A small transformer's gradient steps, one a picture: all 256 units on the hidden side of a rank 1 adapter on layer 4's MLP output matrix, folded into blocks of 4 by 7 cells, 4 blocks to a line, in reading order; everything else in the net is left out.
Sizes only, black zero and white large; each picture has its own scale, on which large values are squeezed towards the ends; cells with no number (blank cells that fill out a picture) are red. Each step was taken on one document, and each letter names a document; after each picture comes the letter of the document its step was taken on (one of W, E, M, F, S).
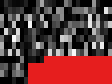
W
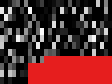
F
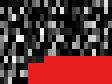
F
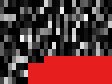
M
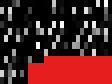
F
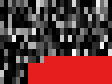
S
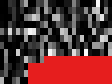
S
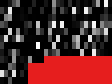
F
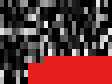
S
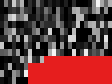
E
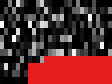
W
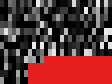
S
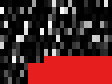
F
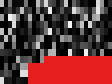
M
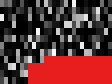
M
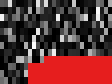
M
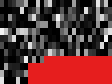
S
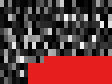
M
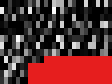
F
